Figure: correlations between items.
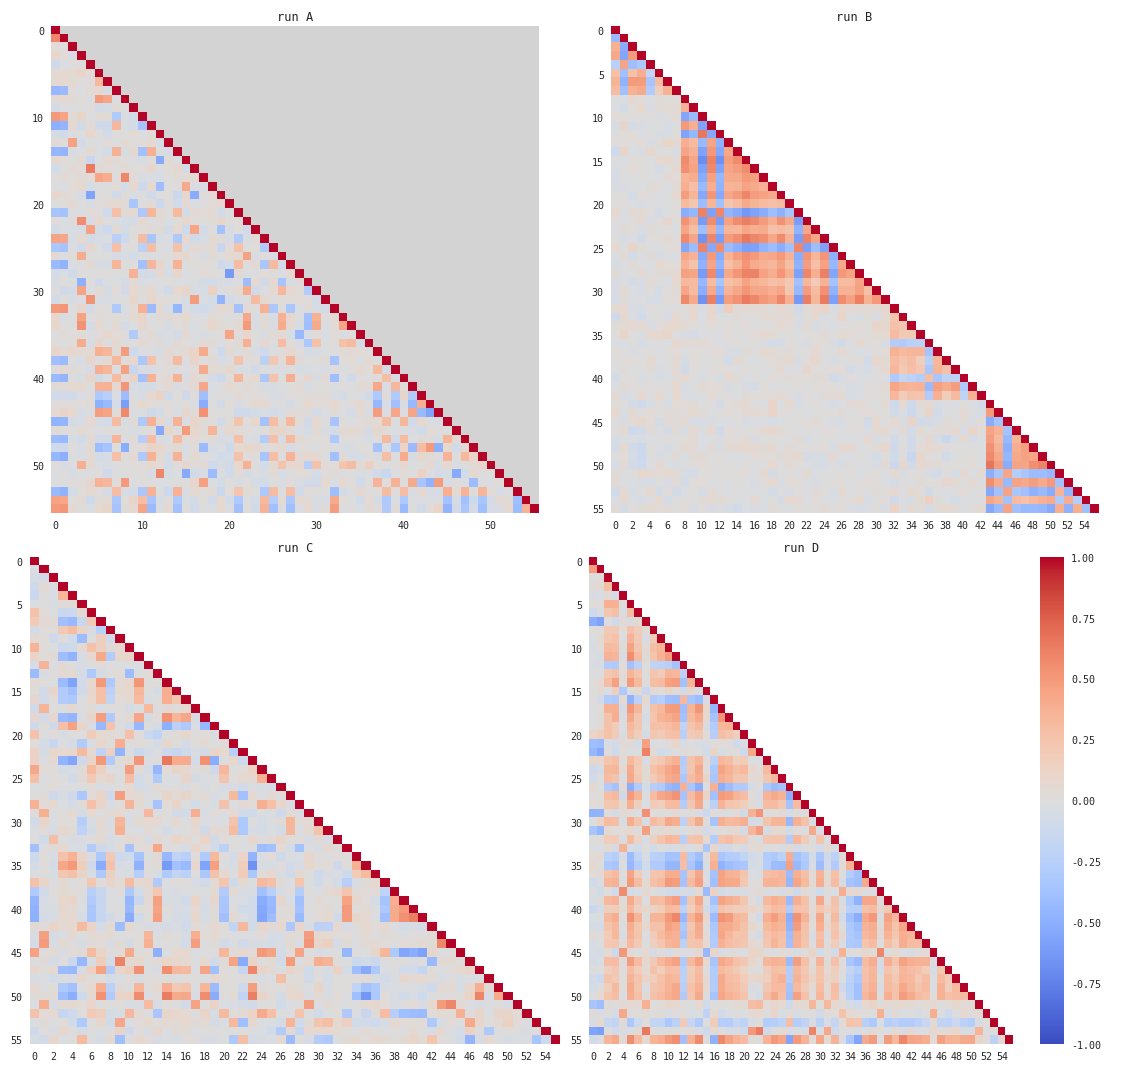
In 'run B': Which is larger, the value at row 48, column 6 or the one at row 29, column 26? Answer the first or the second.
the second
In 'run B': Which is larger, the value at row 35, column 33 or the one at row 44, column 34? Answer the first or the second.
the first
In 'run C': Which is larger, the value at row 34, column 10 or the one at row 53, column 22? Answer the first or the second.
the first
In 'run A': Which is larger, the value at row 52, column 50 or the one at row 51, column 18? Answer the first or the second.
the first
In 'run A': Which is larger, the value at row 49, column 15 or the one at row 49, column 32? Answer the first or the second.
the first
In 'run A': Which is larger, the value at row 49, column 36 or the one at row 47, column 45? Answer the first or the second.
the second
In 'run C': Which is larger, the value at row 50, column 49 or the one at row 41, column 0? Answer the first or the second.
the first
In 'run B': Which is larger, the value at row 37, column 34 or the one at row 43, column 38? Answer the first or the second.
the first
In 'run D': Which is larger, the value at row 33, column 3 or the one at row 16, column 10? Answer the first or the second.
the first
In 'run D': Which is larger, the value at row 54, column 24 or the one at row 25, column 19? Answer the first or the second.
the second
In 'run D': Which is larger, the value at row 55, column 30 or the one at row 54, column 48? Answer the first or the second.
the first
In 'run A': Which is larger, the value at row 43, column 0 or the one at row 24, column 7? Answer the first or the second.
the first
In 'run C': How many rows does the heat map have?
56
